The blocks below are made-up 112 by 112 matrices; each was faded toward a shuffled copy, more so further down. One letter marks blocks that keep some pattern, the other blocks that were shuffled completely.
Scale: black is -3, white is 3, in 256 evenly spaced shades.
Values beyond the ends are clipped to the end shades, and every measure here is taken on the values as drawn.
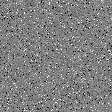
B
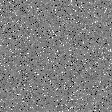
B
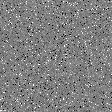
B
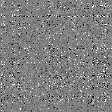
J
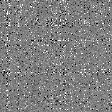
J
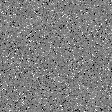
B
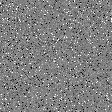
B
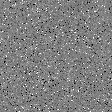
B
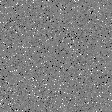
B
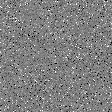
B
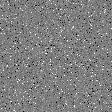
B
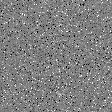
B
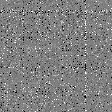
J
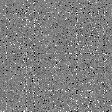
J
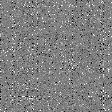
J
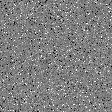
B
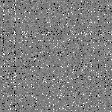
J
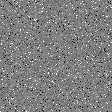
B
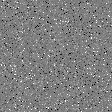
B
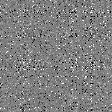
J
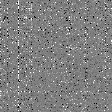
J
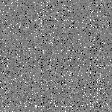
J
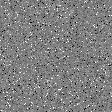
B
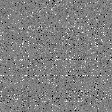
J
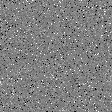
B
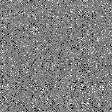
J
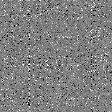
J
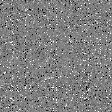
J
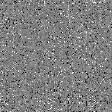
J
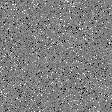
B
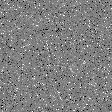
B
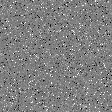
B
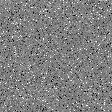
B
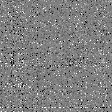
J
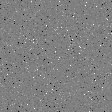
B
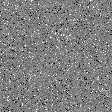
B
